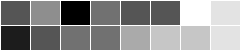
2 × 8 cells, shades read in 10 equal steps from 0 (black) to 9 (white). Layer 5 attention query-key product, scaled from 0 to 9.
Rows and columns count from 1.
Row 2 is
1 3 4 4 6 7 7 8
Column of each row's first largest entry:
7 8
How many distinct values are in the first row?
6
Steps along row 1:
up down up down same up down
